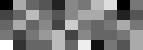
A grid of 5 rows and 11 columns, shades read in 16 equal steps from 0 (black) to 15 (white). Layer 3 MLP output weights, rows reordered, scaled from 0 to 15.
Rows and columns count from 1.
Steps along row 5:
down up same up down up down up down up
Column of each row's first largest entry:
9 3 6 5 1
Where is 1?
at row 5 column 8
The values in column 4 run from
5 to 9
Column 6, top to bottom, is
8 8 12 4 6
